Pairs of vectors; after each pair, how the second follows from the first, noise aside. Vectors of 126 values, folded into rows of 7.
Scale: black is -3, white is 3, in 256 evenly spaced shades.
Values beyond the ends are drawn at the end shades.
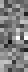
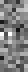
reversed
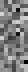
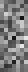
wrapped around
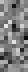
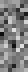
reversed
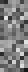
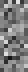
wrapped around
